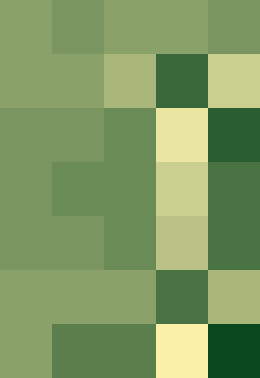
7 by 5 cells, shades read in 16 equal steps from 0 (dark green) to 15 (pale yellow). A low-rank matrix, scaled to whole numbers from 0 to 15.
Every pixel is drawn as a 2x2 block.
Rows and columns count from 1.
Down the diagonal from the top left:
8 8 6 12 4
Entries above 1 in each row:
5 5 5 5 5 5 4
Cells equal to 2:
1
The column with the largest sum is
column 4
